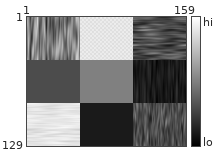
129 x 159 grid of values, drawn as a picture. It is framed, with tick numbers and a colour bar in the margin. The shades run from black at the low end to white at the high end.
The table splits into 3 rows of 3 panels. Panel 1,1: middling, streaked downward, strong in contrast. Panel 1,2: very high, checkered, faint in contrast. Panel 1,3: low, streaked across. Panel 2,1: low, flat. Panel 2,2: middling, flat. Panel 2,3: very low, streaked downward, faint in contrast. Panel 3,1: very high, streaked across, faint in contrast. Panel 3,2: very low, flat. Panel 3,3: low, streaked downward.
